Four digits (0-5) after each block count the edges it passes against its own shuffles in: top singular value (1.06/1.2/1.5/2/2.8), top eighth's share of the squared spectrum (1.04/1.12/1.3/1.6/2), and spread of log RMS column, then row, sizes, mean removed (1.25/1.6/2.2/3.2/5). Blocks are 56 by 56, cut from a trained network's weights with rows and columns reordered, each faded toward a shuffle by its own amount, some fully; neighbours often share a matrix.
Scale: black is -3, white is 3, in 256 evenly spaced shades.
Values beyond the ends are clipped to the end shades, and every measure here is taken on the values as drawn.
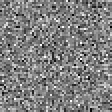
1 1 0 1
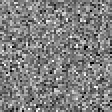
1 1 0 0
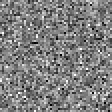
0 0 0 0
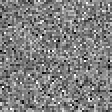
0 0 0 0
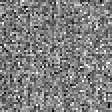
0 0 0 0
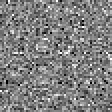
3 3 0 1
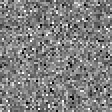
1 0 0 0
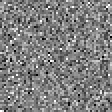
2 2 0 0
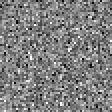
0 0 0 0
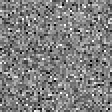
0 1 0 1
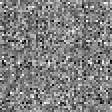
2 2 0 2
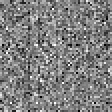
2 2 0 1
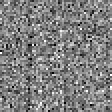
2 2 0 1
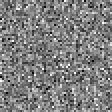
1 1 0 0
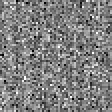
1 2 1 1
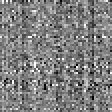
3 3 1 3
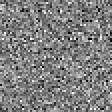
2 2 0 2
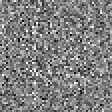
2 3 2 1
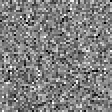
2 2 1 0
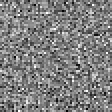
2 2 0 0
